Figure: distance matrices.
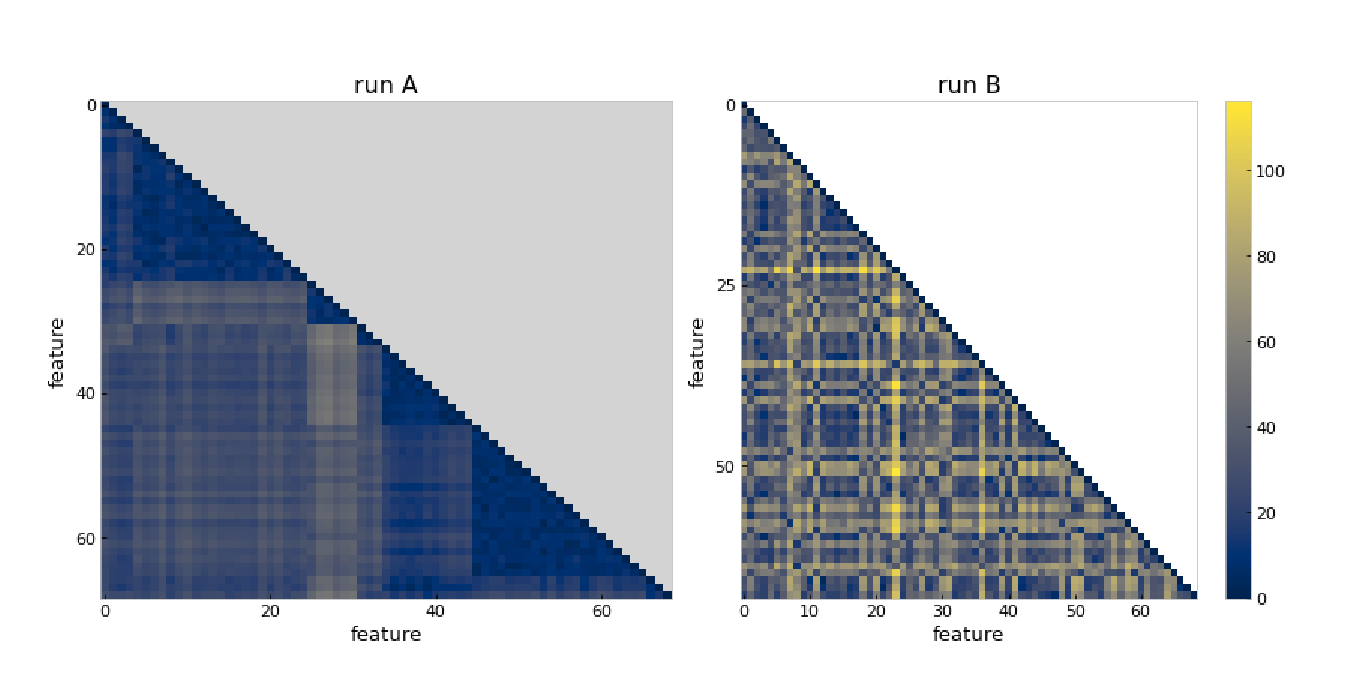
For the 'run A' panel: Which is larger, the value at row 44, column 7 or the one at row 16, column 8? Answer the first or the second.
the first
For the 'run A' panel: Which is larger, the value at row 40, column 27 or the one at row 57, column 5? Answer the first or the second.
the first
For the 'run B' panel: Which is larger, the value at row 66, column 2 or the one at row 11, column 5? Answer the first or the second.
the second
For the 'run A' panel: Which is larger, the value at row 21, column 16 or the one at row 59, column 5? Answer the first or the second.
the second
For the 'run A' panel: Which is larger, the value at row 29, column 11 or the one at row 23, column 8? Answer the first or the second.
the first
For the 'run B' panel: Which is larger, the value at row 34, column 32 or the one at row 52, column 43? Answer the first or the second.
the first
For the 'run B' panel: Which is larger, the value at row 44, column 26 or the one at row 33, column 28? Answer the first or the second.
the first
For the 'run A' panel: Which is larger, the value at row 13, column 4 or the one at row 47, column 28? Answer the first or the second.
the second
